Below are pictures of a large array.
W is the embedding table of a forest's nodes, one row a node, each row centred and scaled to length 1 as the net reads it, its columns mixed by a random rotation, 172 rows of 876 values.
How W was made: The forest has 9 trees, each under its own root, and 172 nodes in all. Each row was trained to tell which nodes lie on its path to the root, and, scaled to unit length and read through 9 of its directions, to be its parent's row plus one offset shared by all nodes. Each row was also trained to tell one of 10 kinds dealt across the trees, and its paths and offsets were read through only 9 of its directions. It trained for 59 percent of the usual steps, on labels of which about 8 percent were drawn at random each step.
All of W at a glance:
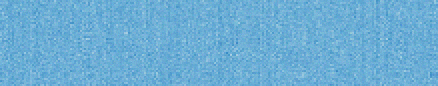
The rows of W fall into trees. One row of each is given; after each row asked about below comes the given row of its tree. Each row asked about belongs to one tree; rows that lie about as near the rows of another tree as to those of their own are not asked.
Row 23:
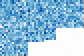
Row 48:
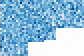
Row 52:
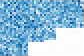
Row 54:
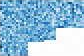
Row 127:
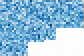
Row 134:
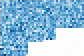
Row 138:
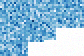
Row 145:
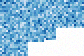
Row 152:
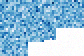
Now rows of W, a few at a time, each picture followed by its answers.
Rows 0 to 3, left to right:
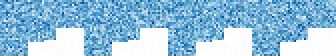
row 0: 23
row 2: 52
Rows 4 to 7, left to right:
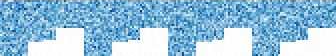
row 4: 134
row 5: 23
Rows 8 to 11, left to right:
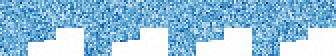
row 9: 52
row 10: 134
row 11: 23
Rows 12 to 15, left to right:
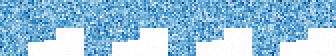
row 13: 134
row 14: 23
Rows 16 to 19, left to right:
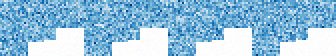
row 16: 134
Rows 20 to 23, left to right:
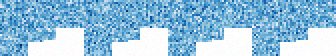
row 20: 134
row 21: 145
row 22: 134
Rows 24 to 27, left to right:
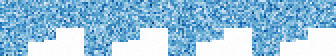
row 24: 52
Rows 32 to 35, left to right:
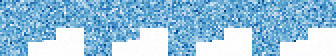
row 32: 23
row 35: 152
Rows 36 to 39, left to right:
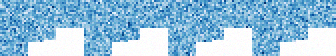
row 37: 54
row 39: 134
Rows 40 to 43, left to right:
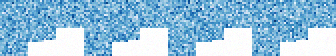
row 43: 23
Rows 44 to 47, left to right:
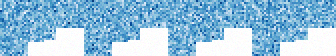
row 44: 127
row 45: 48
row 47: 134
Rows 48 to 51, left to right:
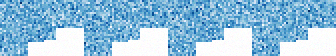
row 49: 127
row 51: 23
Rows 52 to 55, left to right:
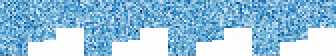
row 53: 23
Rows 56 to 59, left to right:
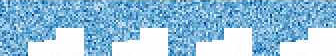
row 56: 152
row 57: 127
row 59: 48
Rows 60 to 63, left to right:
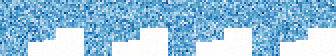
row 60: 127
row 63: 23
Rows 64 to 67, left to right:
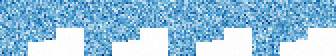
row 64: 52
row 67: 48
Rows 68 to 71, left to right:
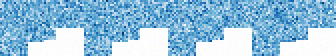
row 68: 23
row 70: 152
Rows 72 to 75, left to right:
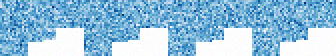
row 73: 127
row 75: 152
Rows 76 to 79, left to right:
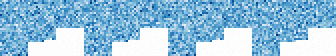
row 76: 152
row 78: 152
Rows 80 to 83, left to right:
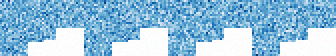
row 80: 127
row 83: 134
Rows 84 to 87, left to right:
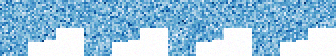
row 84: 152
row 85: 54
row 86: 48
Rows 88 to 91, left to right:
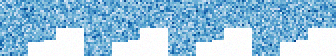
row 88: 134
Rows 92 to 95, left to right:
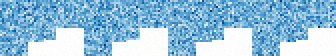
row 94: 23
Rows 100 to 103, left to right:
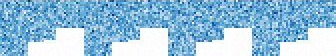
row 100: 127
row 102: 54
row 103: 23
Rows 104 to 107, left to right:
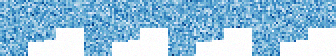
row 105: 127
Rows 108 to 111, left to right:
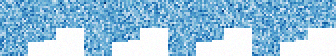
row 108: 134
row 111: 134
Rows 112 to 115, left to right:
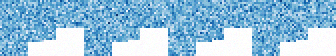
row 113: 134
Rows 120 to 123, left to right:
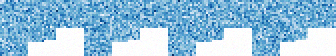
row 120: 23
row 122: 127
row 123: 127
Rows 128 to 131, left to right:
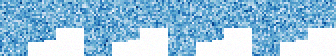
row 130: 54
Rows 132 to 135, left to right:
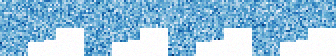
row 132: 127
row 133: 52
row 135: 127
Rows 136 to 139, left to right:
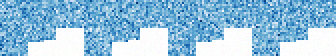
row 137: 152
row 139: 23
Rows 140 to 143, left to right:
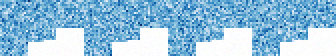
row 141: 23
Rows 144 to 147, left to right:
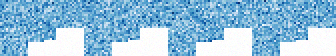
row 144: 152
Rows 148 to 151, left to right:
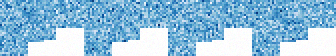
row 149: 48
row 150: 23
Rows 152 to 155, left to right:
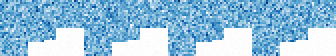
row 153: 134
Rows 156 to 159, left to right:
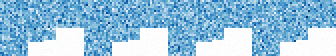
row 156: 52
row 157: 134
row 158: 127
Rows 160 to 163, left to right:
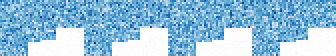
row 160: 134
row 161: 145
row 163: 23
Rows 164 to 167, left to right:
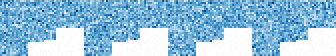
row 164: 145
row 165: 134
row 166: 152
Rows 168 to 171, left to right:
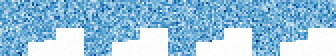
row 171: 127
